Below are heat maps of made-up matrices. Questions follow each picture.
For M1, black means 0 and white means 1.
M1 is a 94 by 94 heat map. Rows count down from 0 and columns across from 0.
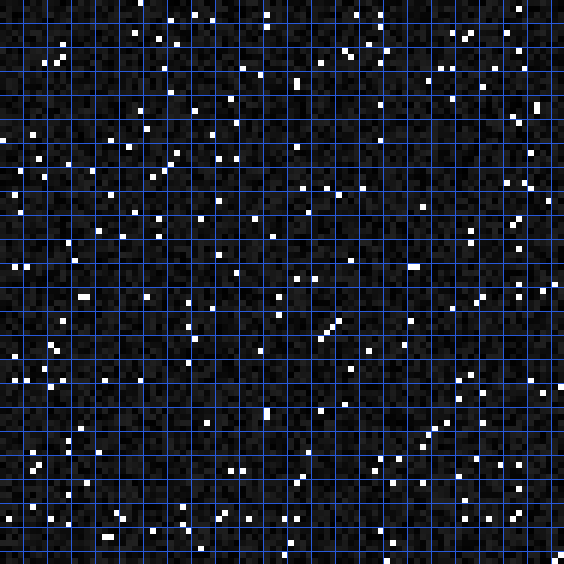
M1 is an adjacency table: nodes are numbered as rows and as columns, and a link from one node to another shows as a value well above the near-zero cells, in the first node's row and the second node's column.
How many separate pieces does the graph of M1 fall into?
3
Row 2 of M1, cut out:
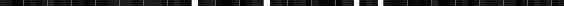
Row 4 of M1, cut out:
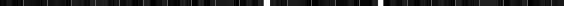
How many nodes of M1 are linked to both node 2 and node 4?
2
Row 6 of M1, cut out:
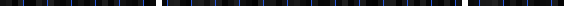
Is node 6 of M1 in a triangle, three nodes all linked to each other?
no
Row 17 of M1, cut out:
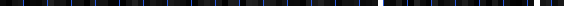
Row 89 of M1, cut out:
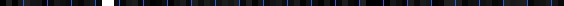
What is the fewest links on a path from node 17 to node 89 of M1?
1
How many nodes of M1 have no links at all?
0
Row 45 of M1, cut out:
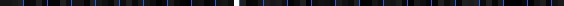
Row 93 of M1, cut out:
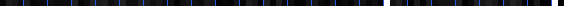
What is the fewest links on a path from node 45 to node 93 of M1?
6
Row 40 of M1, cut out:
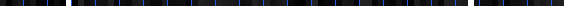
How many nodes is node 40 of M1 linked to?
2
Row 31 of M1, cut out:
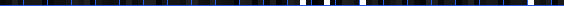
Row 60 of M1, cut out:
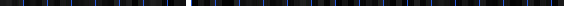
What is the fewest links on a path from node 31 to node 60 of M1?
1
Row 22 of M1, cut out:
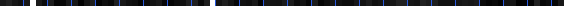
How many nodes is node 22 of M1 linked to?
2
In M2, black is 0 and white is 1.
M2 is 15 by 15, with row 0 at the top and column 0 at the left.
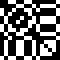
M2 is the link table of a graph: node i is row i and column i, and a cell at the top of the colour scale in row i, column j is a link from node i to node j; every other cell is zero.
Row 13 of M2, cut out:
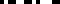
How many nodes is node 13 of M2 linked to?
7
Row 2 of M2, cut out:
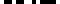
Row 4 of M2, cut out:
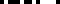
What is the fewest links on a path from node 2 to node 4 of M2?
3
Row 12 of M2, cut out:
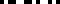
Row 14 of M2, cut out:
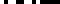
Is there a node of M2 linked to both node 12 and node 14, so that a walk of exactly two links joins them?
no
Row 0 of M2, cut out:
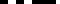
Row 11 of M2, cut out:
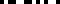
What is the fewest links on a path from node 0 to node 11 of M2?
3
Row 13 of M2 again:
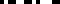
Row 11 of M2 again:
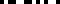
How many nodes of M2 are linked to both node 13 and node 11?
6
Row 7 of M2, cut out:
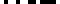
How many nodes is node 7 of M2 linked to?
7
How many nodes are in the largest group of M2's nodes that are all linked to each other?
8
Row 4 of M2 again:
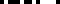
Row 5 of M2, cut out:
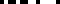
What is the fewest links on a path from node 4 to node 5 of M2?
1
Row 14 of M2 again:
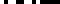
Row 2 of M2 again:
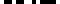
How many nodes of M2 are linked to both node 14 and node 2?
5
